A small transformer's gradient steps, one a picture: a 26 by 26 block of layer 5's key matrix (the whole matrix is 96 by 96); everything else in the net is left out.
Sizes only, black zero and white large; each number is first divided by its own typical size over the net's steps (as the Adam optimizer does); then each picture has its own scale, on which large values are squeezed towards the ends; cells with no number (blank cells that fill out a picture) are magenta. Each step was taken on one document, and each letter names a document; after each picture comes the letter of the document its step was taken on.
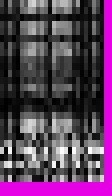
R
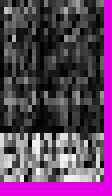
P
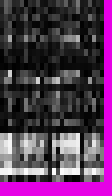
P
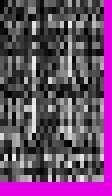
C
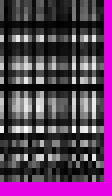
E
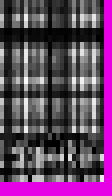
E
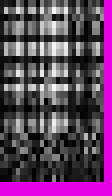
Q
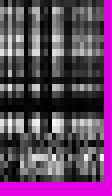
R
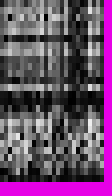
Q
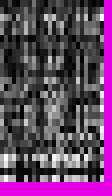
R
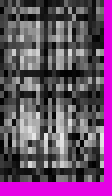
C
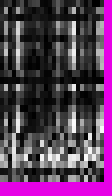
R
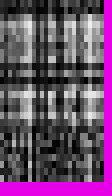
C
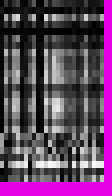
E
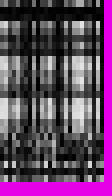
C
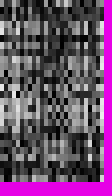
C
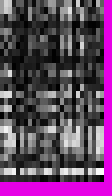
P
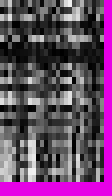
P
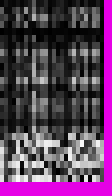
E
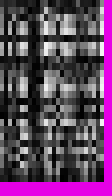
Q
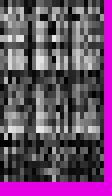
Q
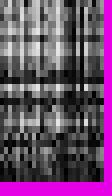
Q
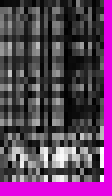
R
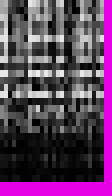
C
